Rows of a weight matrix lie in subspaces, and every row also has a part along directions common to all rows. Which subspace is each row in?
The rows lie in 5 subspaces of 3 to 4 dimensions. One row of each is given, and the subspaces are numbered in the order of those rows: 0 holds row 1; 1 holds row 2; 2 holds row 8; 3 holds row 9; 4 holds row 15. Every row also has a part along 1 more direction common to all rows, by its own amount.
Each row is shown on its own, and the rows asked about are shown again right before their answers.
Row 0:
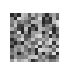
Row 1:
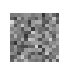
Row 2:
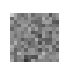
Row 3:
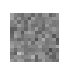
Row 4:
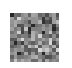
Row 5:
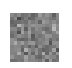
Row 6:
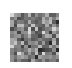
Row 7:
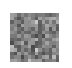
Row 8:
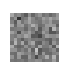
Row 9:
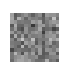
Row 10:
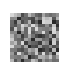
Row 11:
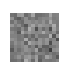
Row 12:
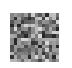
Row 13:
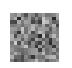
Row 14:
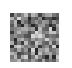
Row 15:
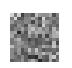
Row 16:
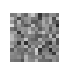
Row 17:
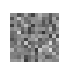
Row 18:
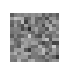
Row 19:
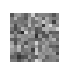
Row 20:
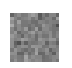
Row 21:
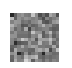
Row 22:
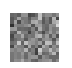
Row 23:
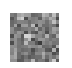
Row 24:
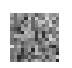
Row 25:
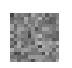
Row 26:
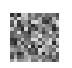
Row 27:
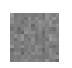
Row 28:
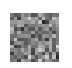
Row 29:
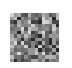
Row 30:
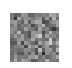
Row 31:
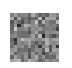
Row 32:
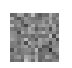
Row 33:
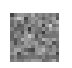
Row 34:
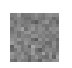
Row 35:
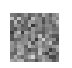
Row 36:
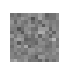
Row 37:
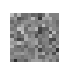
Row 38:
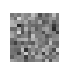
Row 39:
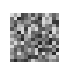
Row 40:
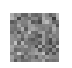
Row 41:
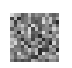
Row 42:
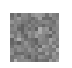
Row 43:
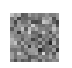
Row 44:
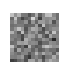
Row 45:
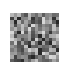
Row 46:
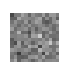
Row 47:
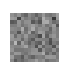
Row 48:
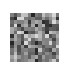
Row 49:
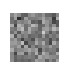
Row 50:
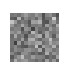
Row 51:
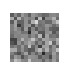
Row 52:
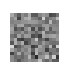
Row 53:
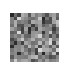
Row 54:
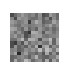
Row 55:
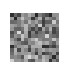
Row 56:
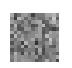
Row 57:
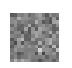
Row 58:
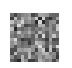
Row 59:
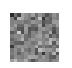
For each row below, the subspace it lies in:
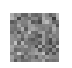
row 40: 0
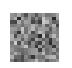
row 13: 0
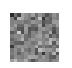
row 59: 4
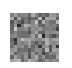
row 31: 2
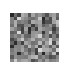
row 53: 4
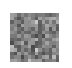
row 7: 2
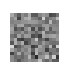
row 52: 2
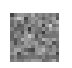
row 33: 3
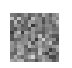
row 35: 0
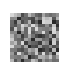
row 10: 2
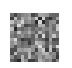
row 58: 2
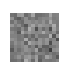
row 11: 1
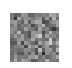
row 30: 3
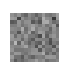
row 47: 0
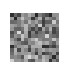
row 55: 4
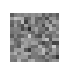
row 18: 3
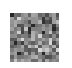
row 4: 1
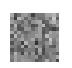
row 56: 3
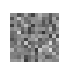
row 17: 1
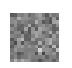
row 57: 4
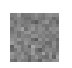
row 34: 2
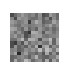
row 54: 0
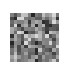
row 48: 3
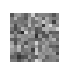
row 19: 3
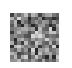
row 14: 2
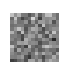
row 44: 4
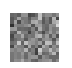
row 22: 1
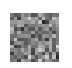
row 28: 2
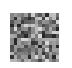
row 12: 2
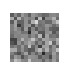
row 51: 2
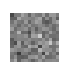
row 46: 3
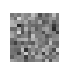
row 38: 1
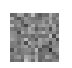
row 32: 1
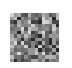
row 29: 0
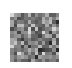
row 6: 0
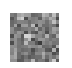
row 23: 3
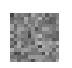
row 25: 3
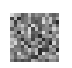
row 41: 0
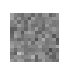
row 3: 0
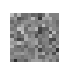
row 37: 4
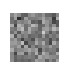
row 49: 3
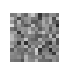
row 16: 1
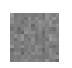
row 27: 3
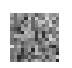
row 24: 3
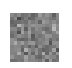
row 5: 1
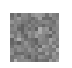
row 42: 4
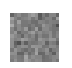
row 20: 1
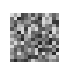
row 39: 4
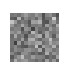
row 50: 0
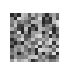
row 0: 4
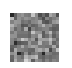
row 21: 1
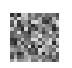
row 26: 2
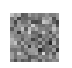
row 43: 2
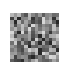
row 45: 0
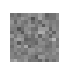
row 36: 4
